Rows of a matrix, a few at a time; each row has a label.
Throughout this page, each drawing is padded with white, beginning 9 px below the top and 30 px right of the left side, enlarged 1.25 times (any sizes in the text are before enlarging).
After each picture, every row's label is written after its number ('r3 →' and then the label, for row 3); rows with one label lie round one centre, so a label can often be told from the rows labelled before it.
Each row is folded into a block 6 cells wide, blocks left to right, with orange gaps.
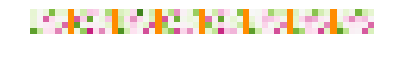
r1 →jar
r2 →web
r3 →jar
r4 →web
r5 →web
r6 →jar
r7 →jar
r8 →jar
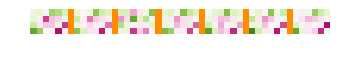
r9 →jar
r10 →jar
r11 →web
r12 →jar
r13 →jar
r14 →jar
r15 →jar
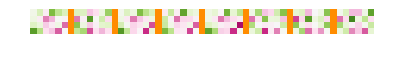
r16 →jar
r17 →web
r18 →jar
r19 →jar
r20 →jar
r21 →web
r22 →web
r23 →web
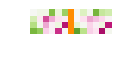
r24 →jar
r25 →jar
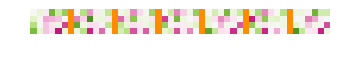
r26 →jar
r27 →web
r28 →web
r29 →web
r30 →jar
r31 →web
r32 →jar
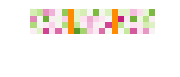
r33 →web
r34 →jar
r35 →web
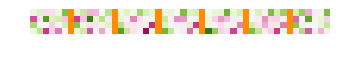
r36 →web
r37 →web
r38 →jar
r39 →jar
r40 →jar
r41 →jar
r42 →web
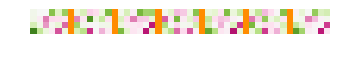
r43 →jar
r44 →web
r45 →jar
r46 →web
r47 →jar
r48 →web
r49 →jar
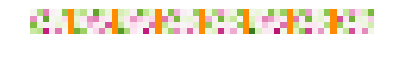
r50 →web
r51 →jar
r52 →jar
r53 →web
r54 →web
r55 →jar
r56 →web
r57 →web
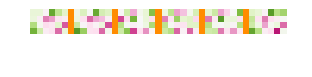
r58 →jar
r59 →jar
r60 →web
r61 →web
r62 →web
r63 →jar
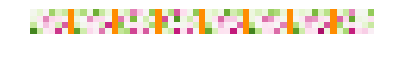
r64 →jar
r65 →jar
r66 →web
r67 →web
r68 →jar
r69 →jar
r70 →jar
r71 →web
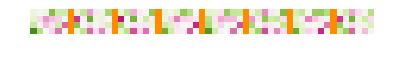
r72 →jar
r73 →web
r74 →web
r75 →jar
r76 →jar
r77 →web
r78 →jar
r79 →web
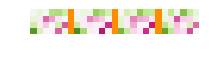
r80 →jar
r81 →jar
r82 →jar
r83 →jar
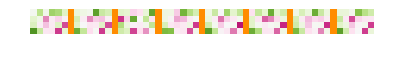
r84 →jar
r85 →jar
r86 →web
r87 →jar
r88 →jar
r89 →jar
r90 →jar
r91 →jar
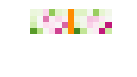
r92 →jar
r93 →jar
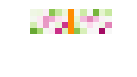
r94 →jar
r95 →jar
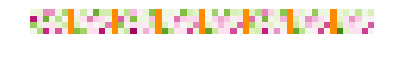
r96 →web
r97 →jar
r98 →web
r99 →jar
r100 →jar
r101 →web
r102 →jar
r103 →jar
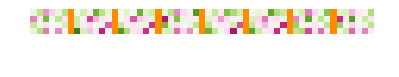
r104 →web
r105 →jar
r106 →jar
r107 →web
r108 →jar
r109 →jar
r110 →web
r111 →web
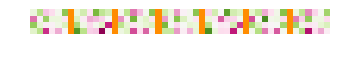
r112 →web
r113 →jar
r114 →web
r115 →web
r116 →jar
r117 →web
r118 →web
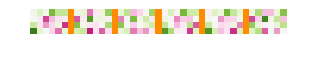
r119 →jar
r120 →web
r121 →web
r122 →jar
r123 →jar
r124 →web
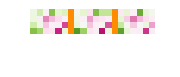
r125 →jar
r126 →jar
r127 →jar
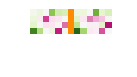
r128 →jar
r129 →jar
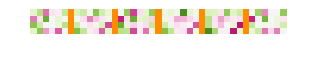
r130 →web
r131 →jar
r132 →web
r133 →jar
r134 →jar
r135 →web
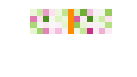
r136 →web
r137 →web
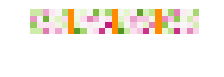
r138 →web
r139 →jar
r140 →jar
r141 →web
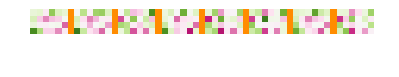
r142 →jar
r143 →jar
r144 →web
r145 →jar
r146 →web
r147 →web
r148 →jar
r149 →web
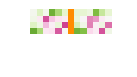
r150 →jar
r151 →jar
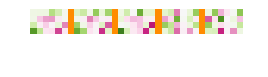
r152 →jar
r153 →jar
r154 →jar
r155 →web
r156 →web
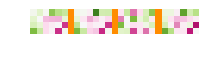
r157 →jar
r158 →jar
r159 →web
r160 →jar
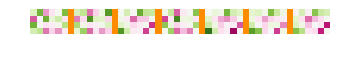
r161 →web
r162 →web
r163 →jar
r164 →web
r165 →jar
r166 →jar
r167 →jar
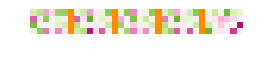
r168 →web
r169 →web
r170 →web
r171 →web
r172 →jar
